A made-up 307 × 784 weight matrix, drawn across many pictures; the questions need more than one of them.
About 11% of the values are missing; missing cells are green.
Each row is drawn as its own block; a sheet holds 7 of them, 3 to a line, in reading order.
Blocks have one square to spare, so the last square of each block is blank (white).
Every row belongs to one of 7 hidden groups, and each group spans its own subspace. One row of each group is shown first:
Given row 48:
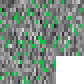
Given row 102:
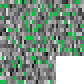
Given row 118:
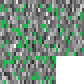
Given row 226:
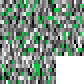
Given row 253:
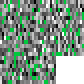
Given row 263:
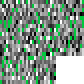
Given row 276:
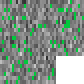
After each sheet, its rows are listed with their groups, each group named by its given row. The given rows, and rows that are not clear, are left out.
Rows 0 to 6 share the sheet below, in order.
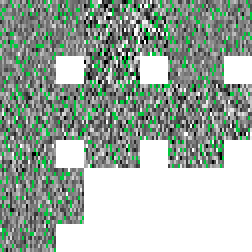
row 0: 263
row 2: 102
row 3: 48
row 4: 253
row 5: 276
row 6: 276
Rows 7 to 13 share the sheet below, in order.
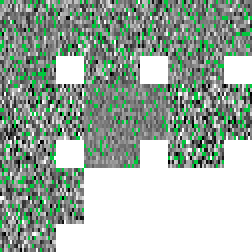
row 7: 253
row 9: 276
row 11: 263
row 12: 253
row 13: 102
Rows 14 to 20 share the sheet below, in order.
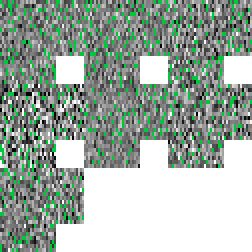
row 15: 263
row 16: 276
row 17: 253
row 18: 263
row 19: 102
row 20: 253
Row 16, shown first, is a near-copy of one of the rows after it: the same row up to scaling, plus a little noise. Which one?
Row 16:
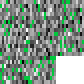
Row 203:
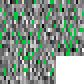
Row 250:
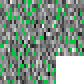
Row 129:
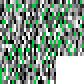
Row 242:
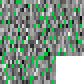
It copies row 242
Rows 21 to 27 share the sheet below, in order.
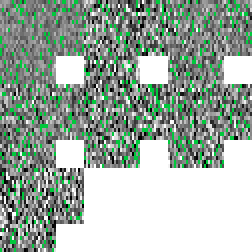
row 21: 102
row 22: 102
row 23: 102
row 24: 48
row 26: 253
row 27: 48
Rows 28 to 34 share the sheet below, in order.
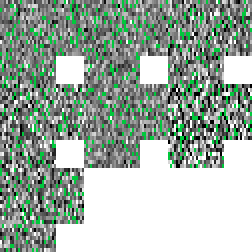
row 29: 102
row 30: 276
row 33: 253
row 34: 102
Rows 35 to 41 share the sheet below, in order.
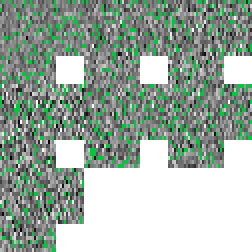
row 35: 48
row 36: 253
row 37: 253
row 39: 102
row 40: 276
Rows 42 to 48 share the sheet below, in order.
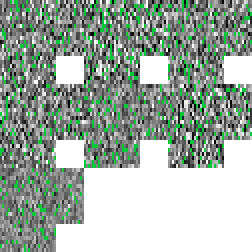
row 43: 276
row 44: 276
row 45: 102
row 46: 102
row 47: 276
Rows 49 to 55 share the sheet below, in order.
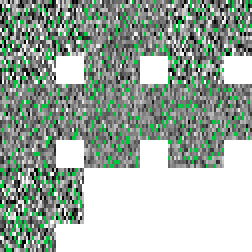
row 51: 102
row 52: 102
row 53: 102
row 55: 48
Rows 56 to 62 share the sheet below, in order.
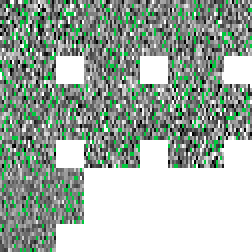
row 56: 102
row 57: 276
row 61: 263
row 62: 253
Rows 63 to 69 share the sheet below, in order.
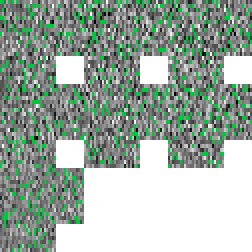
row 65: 253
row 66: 253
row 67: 263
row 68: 102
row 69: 226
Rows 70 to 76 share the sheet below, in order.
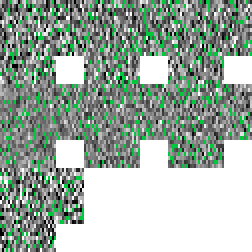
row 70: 253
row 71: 253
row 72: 48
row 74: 253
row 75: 276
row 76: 226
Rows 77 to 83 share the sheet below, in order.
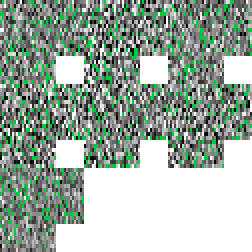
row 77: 102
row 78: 276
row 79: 48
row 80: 263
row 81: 48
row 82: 276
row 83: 253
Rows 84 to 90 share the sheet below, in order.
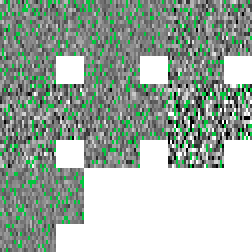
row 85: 263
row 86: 102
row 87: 253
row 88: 276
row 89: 102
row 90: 48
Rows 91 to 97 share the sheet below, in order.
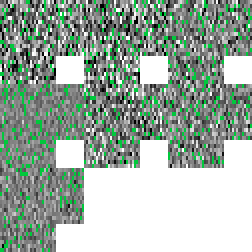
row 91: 253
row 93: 48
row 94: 253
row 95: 263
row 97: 48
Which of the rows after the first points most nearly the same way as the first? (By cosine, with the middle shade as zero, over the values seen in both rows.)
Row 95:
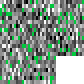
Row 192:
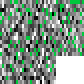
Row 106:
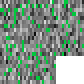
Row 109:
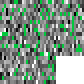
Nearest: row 106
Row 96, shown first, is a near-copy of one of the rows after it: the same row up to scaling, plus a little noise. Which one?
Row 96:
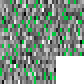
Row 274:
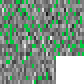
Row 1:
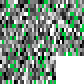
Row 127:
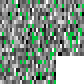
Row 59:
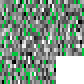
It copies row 59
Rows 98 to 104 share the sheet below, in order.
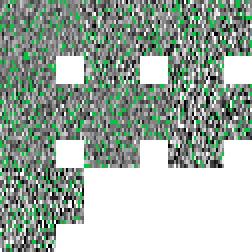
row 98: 253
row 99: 263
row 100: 276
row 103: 276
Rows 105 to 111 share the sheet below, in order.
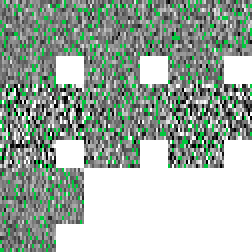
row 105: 276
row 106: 263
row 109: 102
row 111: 48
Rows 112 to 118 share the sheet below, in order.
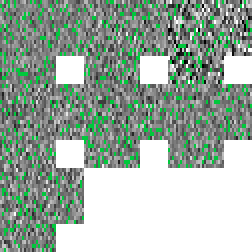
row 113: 263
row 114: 102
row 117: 253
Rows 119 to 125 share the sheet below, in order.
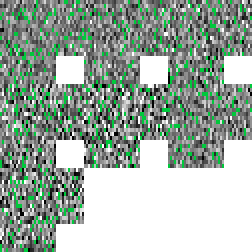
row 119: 102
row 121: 253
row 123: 102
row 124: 253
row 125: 226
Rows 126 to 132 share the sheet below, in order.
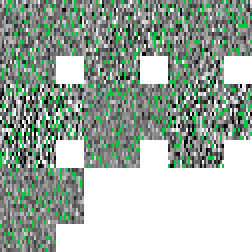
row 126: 276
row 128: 263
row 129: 276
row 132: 276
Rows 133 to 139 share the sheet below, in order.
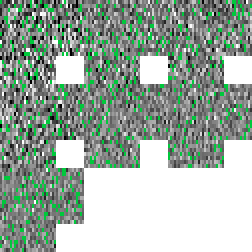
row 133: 226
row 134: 48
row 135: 48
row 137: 48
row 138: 276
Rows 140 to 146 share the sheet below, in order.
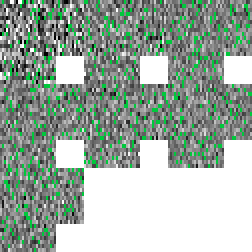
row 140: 102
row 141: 263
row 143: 263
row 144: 253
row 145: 263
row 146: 253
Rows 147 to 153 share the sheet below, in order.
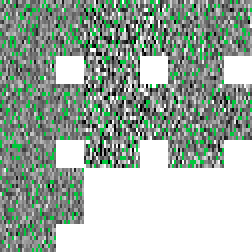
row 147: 276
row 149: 276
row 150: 102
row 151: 276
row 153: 226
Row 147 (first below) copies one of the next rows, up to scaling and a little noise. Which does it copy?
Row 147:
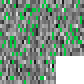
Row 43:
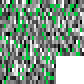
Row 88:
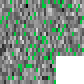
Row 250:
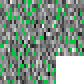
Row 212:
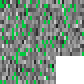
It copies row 212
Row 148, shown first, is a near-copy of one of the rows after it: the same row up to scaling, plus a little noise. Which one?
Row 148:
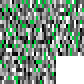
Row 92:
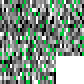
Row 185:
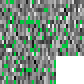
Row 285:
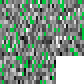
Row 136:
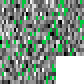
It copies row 185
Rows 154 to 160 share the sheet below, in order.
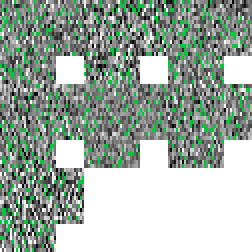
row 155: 253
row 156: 226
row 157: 253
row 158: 276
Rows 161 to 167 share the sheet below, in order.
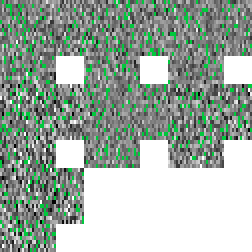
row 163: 102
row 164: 48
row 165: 102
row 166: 253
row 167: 48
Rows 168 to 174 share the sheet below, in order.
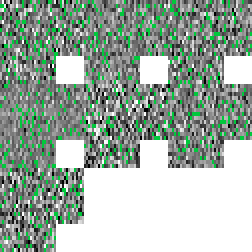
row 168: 276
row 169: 253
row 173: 48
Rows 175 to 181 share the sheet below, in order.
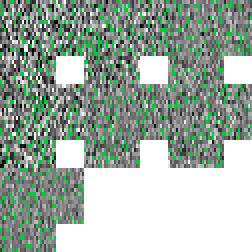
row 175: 276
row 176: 102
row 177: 263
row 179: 226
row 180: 253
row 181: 253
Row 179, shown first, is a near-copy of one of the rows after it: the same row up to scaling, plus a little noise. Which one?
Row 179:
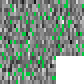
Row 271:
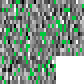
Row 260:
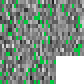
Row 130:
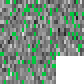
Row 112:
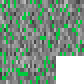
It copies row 271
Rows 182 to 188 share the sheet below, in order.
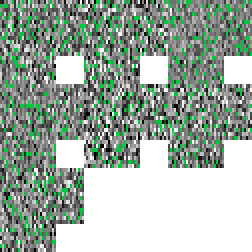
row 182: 263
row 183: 276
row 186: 102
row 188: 48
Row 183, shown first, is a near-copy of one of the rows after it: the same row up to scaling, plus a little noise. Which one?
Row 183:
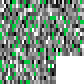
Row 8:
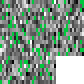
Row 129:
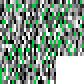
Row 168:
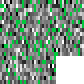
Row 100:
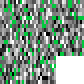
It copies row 168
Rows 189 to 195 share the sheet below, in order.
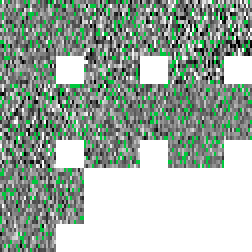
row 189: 276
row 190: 276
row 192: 263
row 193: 102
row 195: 253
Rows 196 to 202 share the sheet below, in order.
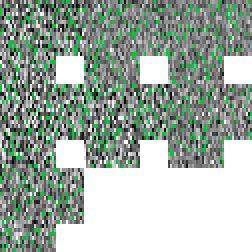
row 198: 253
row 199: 263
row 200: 253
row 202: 253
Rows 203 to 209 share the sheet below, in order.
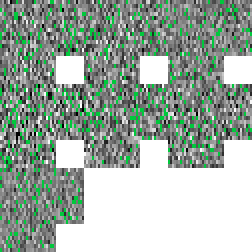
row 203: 276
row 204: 276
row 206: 276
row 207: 48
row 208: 102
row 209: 276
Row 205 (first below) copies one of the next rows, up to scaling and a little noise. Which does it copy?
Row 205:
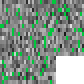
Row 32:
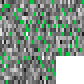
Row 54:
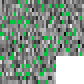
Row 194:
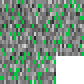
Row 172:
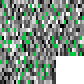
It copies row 54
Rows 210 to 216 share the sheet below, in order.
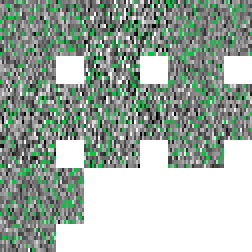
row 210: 263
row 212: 276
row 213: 253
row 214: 263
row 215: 102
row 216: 263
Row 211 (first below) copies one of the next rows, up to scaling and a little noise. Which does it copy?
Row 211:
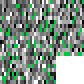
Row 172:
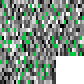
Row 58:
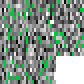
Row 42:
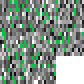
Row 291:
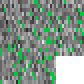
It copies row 42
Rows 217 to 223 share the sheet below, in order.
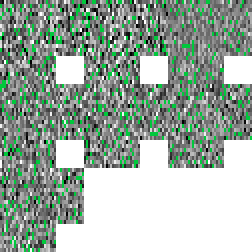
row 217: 102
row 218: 263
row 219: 276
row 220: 253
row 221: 263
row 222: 263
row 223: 263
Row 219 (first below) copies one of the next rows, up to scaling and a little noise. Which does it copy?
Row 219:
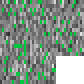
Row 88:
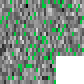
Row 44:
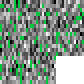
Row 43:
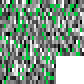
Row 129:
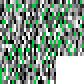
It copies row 43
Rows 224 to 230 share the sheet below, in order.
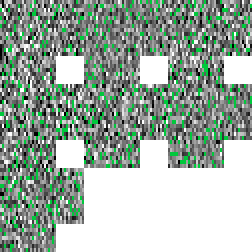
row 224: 263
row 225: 253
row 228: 102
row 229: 48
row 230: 48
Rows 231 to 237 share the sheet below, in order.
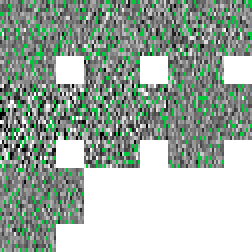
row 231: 253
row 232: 263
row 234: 102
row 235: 276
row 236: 48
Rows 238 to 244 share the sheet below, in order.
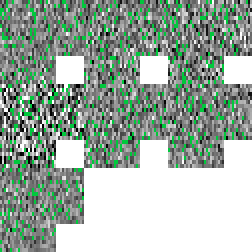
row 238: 48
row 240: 263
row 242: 276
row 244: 276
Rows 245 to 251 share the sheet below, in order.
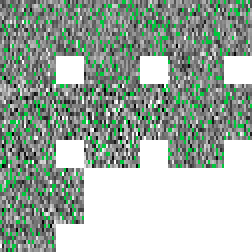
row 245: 276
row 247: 253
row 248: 253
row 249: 253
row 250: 276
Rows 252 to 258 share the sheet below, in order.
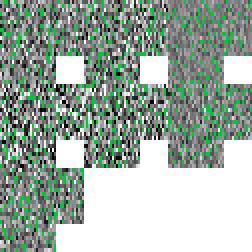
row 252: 102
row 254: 263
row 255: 276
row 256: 253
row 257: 48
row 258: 102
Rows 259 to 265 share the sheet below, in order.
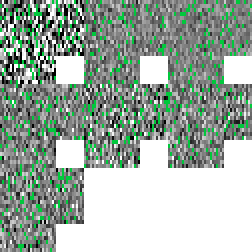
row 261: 263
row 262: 102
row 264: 263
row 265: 263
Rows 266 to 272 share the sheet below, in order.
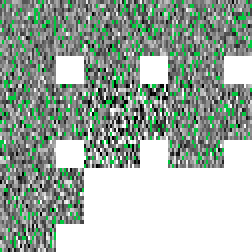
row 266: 48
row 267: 263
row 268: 48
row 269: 102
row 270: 263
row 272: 48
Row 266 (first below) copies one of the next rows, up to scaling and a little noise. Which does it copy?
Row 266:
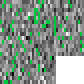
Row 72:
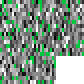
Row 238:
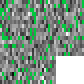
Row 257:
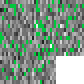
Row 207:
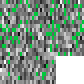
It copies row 238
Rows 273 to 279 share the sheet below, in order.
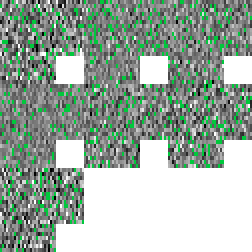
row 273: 263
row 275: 102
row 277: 102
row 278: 276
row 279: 263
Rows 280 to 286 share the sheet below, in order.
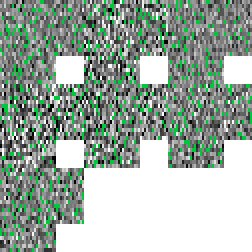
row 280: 102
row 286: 102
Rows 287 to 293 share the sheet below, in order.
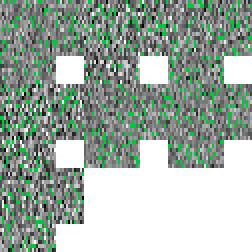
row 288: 102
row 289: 48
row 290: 276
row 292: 102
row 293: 253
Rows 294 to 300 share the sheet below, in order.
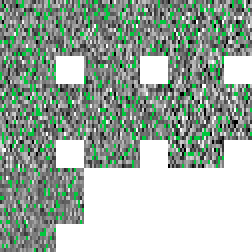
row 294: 276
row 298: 276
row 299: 48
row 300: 102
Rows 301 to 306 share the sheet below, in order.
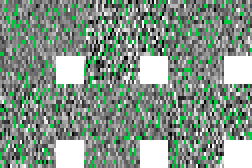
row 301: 48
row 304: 276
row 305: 226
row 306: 226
